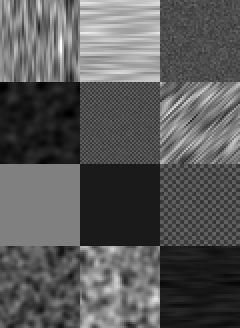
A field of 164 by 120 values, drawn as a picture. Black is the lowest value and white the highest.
It is made of 4 by 3 panels. Panel 1,1: middling, streaked downward, strong in contrast. Panel 1,2: high, streaked across. Panel 1,3: low, fine-grained, faint in contrast. Panel 2,1: very low, blotchy, faint in contrast. Panel 2,2: low, checkered. Panel 2,3: middling, slanting up to the right, strong in contrast. Panel 3,1: middling, flat. Panel 3,2: very low, flat. Panel 3,3: low, checkered. Panel 4,1: low, blotchy. Panel 4,2: middling, blotchy, strong in contrast. Panel 4,3: very low, streaked across, faint in contrast.
